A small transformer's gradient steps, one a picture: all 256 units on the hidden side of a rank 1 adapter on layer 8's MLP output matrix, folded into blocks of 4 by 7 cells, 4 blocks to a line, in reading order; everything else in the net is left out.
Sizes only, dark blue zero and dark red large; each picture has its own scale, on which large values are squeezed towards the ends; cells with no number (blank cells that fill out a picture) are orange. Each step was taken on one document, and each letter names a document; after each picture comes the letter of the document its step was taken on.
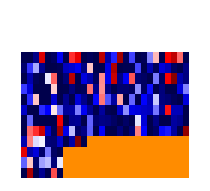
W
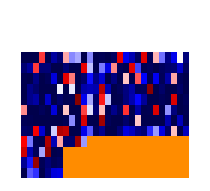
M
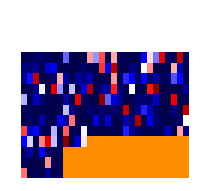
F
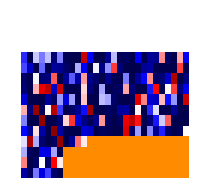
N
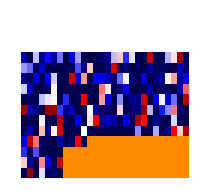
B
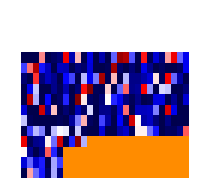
M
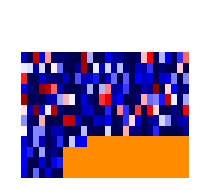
N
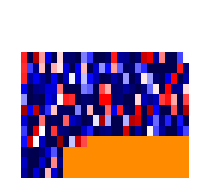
N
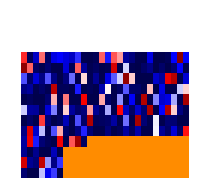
B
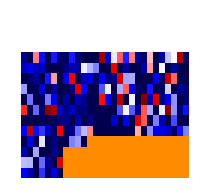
B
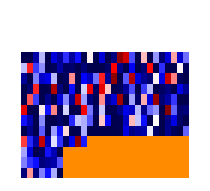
M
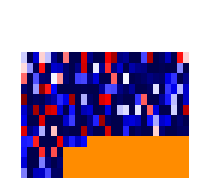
N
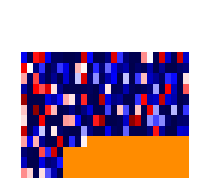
N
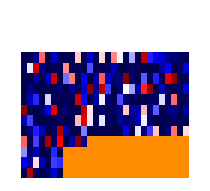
M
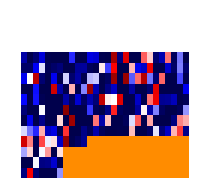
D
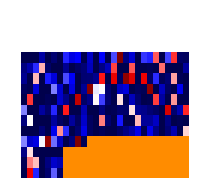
M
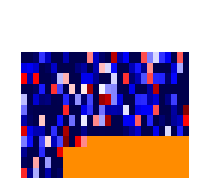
F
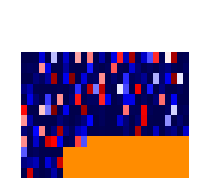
M
